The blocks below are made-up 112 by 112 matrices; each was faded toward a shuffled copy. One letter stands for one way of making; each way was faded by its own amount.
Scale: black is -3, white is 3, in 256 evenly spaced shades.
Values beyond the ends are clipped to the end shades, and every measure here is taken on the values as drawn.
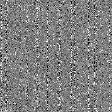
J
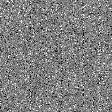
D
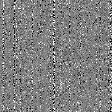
J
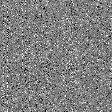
D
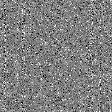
D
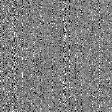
J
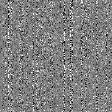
J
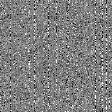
J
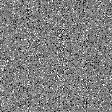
D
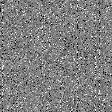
D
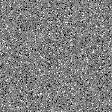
D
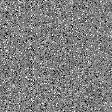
D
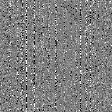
J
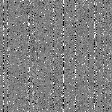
J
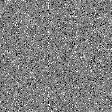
D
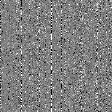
J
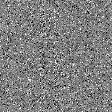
D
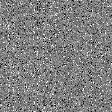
D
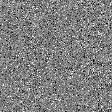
D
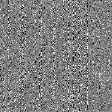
J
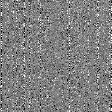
J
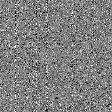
D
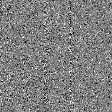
D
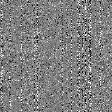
J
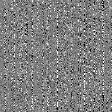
J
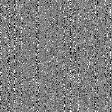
J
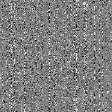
J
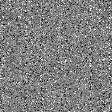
D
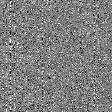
D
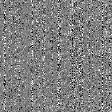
J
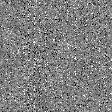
D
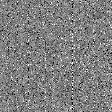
D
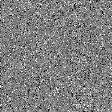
D
